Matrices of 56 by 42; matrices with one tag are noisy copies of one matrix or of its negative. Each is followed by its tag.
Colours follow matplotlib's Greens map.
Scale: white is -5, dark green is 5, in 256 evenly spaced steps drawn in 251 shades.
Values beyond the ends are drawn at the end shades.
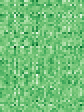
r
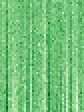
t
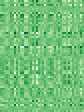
r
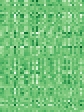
r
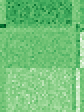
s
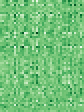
r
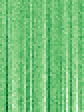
t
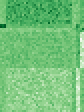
s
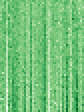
t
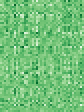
r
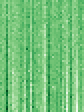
t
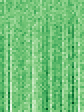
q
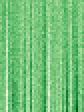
t
